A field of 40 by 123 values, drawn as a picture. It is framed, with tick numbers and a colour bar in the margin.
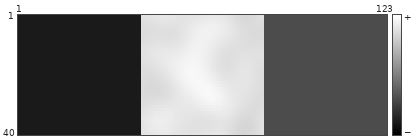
It is made of 1 by 3 panels. Panel 1,1: very low, flat. Panel 1,2: very high, smooth, faint in contrast. Panel 1,3: low, flat.
